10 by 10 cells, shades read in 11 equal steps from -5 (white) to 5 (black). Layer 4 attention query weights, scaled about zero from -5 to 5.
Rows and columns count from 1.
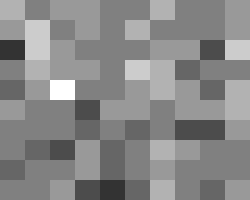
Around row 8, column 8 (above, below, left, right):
2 0 -2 0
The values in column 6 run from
-3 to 1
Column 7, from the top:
-2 0 -1 -2 -2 0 0 -2 -1 -2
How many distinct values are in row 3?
5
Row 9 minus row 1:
3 0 1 0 1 0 1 0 0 1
